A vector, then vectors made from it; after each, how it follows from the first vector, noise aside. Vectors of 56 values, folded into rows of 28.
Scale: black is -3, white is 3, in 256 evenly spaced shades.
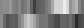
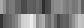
wrapped around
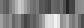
wrapped around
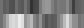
wrapped around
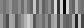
sign-scrambled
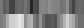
wrapped around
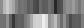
wrapped around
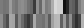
sign-scrambled
